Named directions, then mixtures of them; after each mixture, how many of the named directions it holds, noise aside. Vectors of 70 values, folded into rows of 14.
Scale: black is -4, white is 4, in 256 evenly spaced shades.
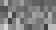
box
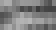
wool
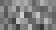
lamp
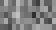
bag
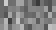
two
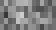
three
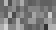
one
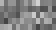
two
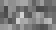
three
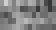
two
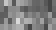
three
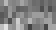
two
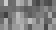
three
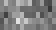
three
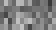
three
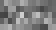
three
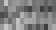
two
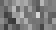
two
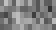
two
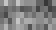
three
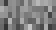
three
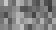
three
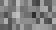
one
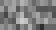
two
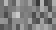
one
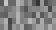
two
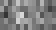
three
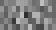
one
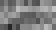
two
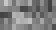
two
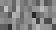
three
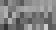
two
